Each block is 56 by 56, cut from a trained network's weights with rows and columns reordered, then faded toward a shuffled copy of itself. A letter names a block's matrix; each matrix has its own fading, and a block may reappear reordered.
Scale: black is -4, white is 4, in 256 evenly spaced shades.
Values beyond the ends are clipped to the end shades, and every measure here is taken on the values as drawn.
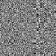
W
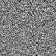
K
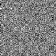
K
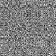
W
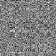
W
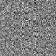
W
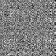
W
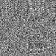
K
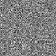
W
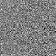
W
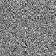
K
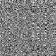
W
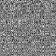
W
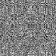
W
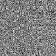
K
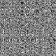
W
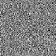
W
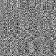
W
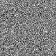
K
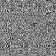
W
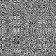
W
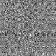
W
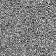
K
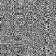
W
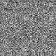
K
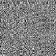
W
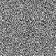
K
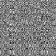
W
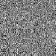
W
